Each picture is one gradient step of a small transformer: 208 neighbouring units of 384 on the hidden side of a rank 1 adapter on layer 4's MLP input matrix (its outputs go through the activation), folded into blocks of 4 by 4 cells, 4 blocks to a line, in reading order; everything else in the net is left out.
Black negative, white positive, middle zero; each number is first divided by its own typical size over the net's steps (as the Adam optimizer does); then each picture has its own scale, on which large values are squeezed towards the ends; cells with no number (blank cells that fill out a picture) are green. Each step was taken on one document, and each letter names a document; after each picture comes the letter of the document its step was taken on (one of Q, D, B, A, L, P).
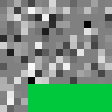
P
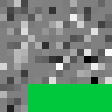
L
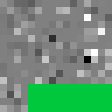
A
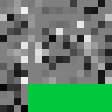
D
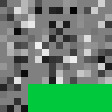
L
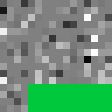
A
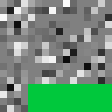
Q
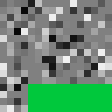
D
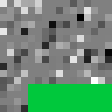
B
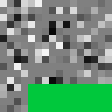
L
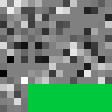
Q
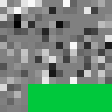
Q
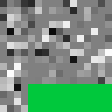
D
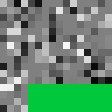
L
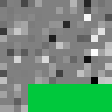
A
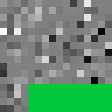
A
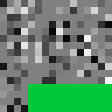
D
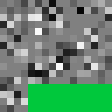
P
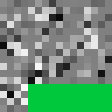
P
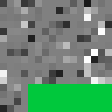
A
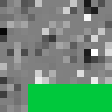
A
